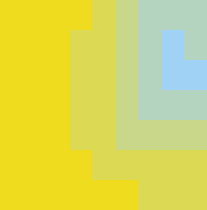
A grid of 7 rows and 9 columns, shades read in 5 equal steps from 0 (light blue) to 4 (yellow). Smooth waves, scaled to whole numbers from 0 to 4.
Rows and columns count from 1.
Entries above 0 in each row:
9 8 7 9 9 9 9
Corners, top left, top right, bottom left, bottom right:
4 1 4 3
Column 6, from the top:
2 2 2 2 2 3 4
